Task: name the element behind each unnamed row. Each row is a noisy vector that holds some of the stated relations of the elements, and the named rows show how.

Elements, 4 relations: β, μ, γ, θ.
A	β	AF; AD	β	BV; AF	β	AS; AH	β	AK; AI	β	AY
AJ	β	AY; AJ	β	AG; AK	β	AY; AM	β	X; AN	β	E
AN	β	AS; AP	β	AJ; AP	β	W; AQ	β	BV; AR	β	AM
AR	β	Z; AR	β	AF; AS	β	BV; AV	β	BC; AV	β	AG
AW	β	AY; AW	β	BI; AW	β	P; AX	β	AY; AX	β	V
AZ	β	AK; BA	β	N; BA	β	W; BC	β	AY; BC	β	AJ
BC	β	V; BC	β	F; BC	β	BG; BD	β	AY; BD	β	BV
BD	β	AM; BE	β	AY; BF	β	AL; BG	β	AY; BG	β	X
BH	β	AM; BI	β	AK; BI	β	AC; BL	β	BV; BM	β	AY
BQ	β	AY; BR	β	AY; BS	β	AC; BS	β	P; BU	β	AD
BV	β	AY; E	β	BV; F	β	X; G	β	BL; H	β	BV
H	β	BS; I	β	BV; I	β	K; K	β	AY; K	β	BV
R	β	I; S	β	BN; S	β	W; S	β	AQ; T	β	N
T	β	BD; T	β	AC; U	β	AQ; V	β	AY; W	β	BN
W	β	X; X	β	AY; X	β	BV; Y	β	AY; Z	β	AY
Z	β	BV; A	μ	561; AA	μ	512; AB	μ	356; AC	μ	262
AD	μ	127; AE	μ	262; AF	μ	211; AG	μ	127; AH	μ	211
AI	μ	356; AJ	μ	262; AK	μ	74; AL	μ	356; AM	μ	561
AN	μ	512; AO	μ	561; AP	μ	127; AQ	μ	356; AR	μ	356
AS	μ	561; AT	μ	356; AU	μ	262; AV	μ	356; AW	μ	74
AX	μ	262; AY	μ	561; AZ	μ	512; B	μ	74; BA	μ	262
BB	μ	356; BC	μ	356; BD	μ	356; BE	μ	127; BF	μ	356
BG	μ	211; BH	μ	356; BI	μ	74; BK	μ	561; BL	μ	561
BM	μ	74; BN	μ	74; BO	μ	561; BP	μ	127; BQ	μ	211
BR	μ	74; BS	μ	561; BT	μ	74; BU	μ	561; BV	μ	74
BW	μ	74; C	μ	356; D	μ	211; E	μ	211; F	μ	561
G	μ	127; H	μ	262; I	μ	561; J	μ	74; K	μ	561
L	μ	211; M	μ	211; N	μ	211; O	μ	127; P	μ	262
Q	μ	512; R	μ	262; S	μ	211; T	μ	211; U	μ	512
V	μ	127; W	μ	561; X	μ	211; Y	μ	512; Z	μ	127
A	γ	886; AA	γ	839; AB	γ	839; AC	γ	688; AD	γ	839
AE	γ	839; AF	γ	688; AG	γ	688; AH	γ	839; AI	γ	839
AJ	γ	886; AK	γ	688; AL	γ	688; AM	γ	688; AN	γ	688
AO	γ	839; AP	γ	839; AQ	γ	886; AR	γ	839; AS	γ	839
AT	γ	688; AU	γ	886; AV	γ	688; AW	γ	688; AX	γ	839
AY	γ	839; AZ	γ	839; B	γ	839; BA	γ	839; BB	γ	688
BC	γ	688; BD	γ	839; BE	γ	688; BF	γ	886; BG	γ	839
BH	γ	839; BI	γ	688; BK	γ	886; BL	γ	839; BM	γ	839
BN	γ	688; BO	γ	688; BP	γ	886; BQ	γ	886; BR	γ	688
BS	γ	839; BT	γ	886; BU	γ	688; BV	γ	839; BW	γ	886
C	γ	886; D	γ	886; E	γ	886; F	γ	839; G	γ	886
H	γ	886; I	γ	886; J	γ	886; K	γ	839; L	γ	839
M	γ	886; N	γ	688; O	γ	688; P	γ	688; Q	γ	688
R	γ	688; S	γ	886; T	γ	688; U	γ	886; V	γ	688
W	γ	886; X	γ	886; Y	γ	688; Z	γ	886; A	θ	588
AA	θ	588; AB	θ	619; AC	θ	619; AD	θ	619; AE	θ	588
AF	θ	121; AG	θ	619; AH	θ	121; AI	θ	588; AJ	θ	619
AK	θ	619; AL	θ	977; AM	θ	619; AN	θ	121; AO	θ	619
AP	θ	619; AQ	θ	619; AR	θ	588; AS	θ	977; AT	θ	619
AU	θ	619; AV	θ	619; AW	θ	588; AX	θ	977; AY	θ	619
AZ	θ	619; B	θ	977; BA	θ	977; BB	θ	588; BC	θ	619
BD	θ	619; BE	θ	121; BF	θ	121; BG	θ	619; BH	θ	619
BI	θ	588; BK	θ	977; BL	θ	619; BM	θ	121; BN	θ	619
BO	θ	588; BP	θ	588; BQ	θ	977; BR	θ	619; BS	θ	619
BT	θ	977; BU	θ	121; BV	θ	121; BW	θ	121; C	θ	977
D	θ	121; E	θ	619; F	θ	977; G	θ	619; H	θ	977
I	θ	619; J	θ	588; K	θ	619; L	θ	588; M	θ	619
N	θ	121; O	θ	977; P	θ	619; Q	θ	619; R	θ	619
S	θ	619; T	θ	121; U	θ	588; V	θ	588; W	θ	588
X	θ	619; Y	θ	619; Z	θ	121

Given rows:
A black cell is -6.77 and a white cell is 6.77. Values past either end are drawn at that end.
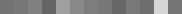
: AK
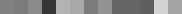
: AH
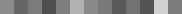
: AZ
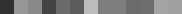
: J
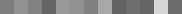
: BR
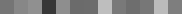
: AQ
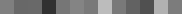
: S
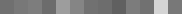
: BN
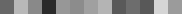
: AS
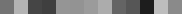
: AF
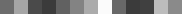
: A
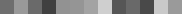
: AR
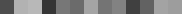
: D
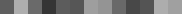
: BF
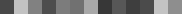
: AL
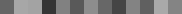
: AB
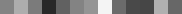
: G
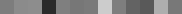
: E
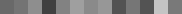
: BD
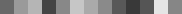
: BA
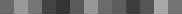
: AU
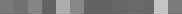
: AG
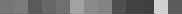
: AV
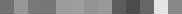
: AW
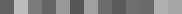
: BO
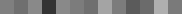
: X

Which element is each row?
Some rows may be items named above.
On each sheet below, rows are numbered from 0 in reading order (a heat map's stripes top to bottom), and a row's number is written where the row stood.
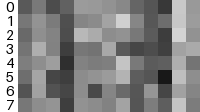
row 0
V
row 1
U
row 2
T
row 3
L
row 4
E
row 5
AF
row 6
AT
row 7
K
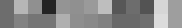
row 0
AS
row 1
BI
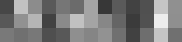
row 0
AL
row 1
BA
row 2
AJ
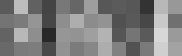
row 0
O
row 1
AP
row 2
AS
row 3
W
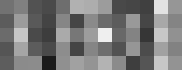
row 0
BM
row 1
AT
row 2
BU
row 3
AT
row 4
BQ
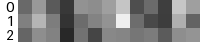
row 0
AR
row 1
G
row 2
M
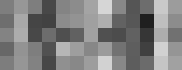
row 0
U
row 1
AF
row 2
Q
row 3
T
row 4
U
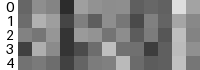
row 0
F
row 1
AB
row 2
BG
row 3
BT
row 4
I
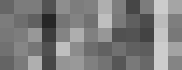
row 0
W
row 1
S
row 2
AP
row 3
N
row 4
AY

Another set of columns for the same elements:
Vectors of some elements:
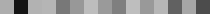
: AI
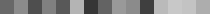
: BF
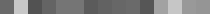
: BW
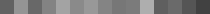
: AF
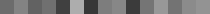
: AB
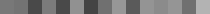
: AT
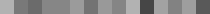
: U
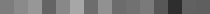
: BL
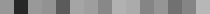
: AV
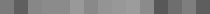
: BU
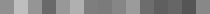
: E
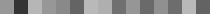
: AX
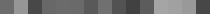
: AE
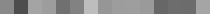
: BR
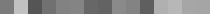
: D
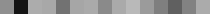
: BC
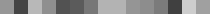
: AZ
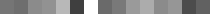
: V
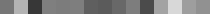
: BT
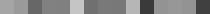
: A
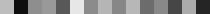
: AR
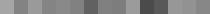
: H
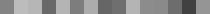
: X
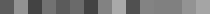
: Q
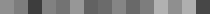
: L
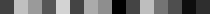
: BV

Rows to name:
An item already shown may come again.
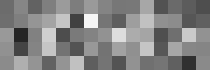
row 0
AF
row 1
V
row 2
T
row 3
BI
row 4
AQ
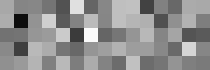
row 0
S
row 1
AW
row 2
V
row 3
AH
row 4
Z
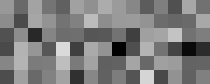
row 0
AP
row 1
BR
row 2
AL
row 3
BV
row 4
W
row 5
N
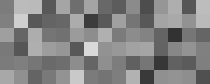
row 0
AJ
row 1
M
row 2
K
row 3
BE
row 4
R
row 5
A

